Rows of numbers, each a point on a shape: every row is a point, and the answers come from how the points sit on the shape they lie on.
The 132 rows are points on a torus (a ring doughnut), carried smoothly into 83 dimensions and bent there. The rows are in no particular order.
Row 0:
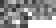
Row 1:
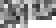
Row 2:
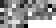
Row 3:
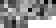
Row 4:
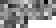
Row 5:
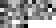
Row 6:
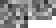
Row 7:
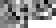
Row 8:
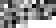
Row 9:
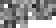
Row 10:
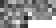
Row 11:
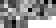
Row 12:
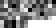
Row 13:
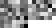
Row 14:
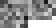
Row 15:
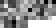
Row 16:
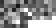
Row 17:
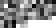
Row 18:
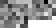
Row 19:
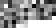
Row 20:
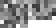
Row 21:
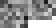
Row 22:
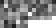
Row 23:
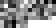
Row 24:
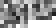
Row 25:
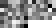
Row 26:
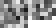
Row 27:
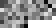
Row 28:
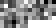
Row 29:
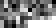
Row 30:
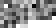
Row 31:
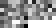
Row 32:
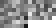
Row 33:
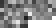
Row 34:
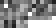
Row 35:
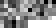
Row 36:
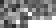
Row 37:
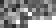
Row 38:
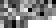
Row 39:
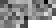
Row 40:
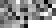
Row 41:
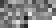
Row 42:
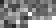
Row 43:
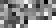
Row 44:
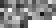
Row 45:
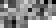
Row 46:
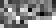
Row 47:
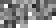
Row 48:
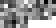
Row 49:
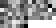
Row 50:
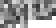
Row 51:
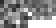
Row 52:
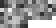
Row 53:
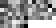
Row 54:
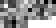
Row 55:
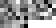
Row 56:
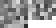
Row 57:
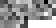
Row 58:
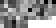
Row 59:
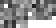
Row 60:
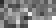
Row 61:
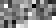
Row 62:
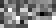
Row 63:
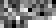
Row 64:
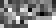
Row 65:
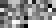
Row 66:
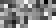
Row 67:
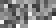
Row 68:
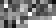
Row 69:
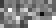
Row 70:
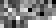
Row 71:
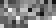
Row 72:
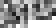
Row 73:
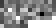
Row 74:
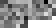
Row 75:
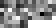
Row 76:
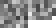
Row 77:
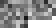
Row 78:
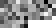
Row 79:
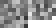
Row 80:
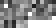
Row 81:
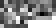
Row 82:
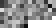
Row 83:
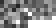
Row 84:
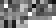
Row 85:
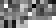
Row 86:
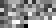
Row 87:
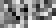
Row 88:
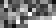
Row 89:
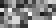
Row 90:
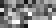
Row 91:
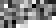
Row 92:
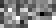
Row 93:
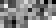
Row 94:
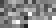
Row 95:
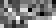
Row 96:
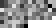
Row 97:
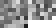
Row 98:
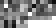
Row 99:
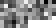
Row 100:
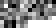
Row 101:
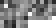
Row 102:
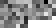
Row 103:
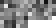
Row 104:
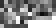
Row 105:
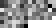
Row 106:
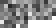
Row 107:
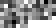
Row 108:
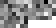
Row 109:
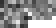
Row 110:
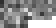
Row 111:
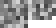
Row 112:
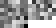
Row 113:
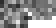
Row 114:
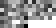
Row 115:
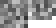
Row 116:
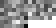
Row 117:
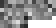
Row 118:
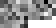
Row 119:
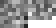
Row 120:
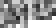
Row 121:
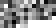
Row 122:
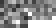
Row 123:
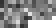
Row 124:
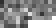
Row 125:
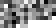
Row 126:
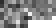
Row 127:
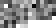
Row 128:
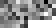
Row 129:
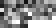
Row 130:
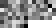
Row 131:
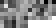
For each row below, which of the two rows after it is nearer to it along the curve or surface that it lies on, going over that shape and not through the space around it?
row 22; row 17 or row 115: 17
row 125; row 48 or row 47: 48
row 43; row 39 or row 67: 39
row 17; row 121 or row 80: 121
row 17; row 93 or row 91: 91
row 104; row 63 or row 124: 63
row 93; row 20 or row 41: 20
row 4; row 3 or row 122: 3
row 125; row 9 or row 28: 28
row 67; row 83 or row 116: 116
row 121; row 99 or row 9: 99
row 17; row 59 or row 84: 84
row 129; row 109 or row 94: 94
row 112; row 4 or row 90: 90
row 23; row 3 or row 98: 3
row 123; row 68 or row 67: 68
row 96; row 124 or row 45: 124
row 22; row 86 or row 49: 86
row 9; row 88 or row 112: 88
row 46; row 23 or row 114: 23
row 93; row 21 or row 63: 63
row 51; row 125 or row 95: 95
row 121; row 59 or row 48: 48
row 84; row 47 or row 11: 47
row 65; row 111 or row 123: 111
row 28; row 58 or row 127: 58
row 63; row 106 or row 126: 126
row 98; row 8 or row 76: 8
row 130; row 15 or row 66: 66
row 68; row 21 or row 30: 30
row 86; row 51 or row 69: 51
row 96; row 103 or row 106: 106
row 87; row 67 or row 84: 67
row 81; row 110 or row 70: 70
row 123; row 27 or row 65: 27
